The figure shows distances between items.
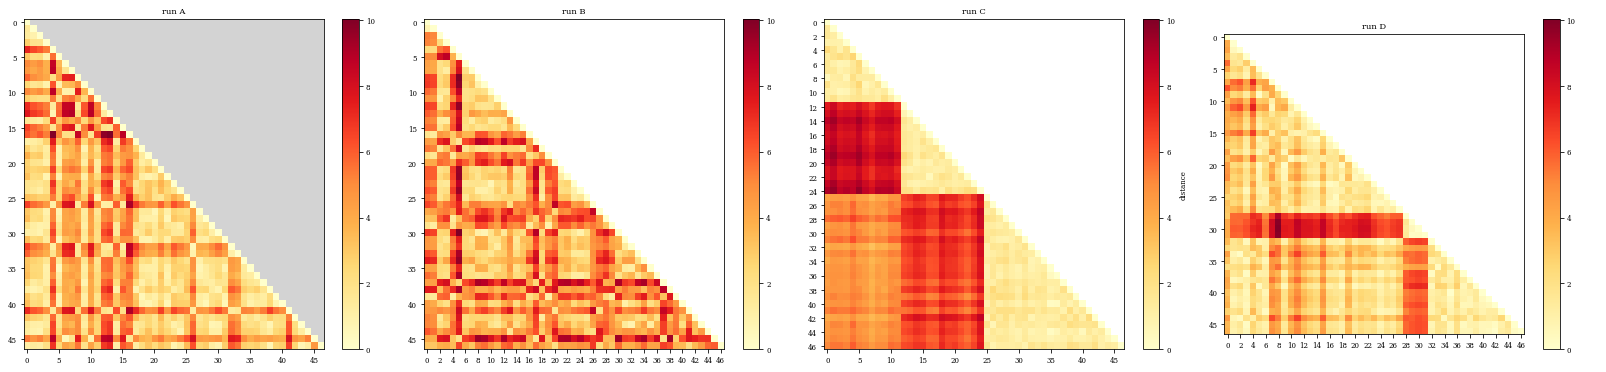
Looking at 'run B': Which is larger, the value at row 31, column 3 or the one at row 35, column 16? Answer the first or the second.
the second
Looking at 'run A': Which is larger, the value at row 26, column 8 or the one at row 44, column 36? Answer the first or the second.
the second
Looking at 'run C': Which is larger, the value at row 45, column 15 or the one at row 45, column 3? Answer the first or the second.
the first
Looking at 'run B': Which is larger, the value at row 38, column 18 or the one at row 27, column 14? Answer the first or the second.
the second
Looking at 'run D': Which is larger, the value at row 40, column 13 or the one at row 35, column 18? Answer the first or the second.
the first
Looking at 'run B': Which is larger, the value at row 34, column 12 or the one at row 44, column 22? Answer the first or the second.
the second
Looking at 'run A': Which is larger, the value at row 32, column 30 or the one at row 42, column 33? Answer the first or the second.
the first
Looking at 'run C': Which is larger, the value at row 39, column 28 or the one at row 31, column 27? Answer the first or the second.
the first
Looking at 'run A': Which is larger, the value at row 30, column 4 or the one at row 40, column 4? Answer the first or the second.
the first
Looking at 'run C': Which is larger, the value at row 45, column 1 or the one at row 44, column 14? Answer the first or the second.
the second
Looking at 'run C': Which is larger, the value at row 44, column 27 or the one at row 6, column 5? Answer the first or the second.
the second
